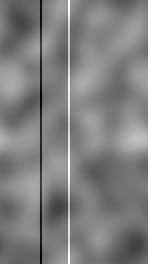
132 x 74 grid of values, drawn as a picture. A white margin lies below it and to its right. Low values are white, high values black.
Histogram: heavy tails on both sides. Odd lines: columns 21 and 35. Ninth with the highest average: bottom right. Average level on the scale: 50%.
